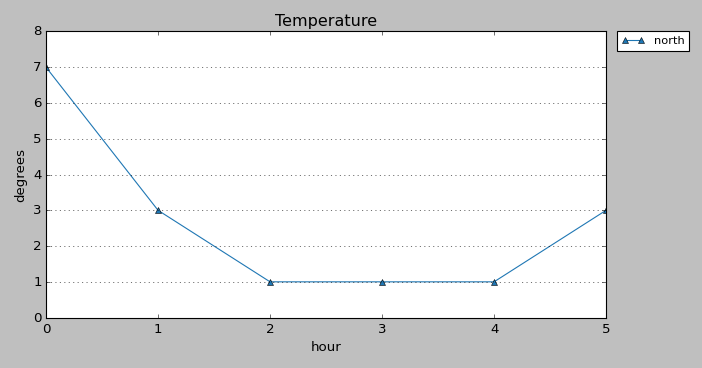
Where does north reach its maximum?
0
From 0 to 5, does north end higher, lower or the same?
lower
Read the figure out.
Title: Temperature
x-axis: hour, ticks 0 1 2 3 4 5
y-axis: degrees, ticks 0 1 2 3 4 5 6 7 8
Legend: north
Values:
north: 7 3 1 1 1 3
